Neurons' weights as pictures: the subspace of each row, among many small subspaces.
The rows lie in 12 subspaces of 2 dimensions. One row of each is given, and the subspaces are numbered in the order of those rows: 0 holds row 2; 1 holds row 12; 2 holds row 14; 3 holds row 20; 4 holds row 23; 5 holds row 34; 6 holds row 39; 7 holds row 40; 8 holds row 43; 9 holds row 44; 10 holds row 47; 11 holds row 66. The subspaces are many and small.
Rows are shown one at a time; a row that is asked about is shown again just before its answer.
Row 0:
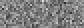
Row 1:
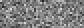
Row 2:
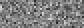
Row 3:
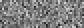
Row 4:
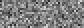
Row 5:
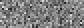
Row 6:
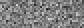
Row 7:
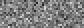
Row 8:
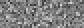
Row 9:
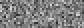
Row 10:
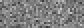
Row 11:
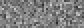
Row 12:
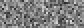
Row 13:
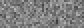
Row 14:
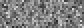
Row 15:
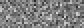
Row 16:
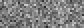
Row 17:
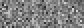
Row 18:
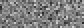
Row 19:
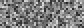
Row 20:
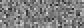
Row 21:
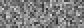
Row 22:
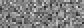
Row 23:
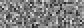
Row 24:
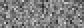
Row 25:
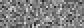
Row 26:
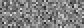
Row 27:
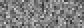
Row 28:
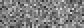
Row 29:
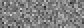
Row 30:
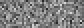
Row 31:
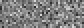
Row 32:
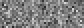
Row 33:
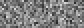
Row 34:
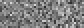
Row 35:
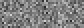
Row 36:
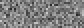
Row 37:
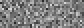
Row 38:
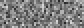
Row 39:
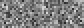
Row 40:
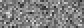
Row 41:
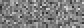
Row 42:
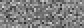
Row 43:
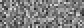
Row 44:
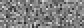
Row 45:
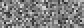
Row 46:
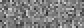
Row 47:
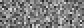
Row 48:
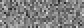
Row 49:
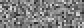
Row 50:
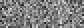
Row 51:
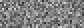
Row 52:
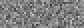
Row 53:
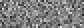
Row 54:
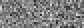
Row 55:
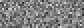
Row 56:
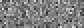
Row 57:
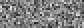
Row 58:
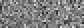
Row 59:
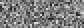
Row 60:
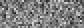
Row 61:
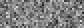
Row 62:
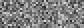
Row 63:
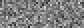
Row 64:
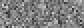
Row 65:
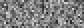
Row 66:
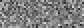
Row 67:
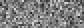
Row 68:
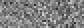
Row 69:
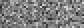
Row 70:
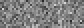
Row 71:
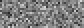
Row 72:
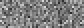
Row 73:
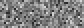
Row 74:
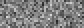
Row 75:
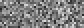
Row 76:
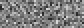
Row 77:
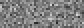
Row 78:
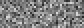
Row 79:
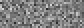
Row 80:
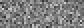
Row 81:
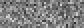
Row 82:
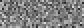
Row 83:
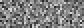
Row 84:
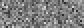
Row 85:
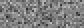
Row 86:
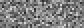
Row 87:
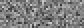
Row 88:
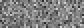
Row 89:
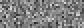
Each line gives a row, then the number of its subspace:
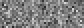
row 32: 2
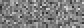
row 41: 11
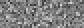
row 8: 9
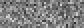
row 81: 5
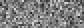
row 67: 7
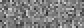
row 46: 3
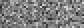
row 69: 11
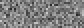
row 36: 8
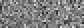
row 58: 0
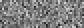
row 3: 8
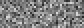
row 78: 4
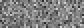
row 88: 0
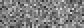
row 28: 9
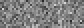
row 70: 4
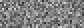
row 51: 11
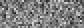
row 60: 7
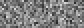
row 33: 1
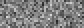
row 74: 6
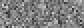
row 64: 2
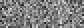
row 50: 10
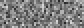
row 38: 6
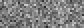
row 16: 9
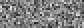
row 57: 3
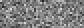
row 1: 5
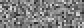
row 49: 3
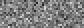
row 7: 6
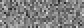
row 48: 8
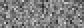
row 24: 6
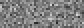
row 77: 8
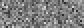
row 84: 2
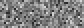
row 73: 7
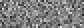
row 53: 11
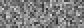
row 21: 1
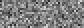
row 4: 7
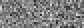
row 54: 8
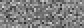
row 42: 5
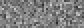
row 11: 1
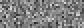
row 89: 3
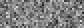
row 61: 2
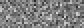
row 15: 10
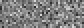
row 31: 8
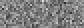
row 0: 4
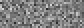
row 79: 0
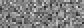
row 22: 4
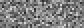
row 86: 5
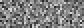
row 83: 10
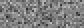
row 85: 9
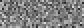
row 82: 11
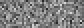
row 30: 4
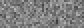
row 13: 1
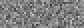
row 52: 4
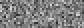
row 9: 3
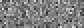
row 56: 3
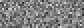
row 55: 11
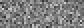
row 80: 10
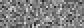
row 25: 9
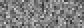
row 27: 6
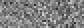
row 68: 5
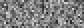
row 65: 6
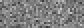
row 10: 5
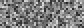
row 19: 2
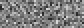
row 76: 0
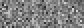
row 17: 2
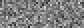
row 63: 7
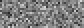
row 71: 7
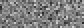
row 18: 0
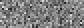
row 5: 10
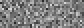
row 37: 0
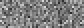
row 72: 10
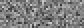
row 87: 9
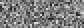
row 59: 8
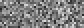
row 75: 5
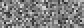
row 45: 6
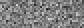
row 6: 11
